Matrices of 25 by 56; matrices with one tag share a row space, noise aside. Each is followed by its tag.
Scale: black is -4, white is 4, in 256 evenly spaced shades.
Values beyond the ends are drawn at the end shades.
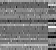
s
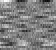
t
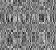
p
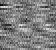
t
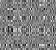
p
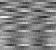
t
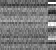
s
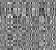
p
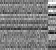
s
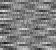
t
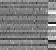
s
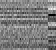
s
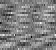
t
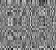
p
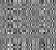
p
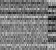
s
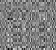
p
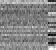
s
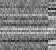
s
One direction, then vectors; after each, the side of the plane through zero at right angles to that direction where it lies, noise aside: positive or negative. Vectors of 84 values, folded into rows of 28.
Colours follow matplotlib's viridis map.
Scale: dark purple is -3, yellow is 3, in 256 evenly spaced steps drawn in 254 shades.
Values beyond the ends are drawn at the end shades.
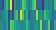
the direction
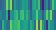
positive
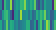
positive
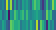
positive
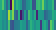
negative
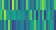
negative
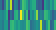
positive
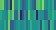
negative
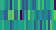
negative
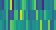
positive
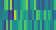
positive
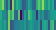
negative
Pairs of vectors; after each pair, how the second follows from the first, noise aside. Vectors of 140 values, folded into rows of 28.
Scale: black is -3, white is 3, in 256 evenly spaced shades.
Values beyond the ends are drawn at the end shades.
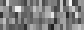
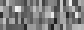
copied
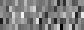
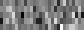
sign-scrambled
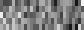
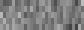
shrunk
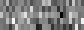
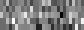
copied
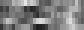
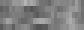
shrunk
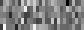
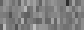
shrunk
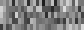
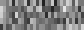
copied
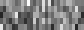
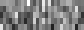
copied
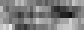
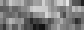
wrapped around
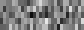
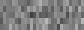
shrunk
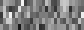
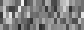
copied
